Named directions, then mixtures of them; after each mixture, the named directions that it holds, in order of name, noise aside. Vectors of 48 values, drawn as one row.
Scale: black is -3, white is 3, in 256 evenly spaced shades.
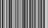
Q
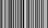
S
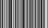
Q, S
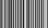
S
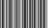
Q, S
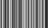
Q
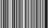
Q, S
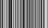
Q, S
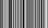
Q, S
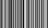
S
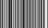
Q, S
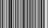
Q, S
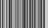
Q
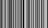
S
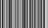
Q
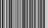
Q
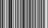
Q, S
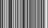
Q, S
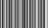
Q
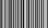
S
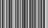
Q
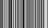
Q, S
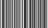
Q, S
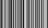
S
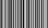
S
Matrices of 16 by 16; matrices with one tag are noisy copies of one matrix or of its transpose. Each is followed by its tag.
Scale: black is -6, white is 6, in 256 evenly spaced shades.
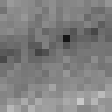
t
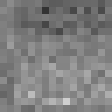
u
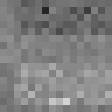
u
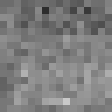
u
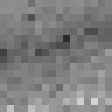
t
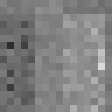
u
